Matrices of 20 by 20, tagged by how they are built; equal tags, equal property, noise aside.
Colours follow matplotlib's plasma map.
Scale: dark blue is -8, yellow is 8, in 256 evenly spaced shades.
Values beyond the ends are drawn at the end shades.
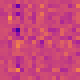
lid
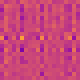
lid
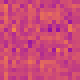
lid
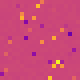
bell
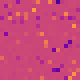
bell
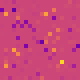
bell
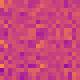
lid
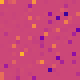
bell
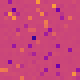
bell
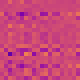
lid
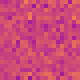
lid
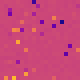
bell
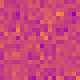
lid
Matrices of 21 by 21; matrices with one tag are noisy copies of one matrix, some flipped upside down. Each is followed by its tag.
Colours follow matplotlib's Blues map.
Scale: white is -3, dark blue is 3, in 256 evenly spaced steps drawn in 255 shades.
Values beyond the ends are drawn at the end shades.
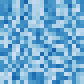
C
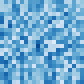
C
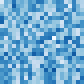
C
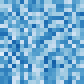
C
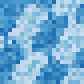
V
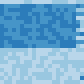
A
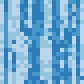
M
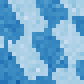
V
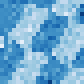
V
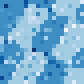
V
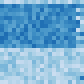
A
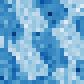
V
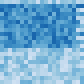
A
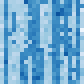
M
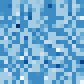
C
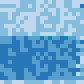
A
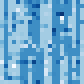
M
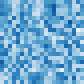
C
